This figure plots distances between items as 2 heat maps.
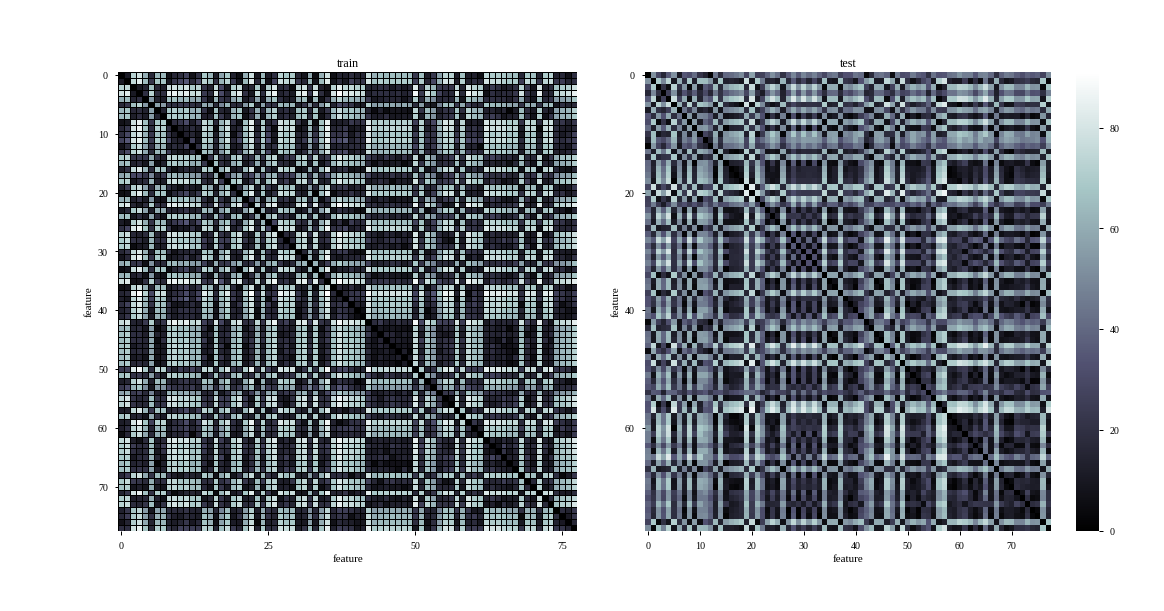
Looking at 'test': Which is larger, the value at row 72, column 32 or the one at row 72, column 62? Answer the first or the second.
the first
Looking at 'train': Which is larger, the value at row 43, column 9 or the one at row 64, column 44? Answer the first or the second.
the first
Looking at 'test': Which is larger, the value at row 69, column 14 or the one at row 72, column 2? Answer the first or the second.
the first
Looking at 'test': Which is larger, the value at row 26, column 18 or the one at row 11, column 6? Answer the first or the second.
the first
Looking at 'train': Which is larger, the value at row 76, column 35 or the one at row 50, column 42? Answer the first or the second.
the second
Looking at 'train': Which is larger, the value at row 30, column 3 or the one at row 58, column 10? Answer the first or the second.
the first
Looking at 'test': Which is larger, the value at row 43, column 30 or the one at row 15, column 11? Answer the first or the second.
the first
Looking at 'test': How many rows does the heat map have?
78
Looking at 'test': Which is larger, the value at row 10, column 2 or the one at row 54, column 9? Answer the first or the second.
the second
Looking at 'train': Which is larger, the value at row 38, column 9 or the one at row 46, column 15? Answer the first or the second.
the first
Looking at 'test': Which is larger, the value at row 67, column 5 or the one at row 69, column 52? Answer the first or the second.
the first
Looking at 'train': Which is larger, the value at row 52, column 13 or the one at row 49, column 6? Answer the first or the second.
the first
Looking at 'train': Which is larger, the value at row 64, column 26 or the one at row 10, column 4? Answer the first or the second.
the first
